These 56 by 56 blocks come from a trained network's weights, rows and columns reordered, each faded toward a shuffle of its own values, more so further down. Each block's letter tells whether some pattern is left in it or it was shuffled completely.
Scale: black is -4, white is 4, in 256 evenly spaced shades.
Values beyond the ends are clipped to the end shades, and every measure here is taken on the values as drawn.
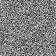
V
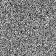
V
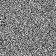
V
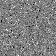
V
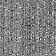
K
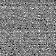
K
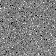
V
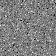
V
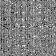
K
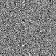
K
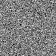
V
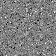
V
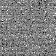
K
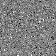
V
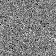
V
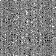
K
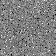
V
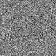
K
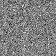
V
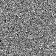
V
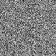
K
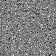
V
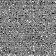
K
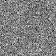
K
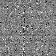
K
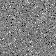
V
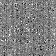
K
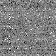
K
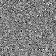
K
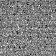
K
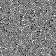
V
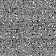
K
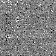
K
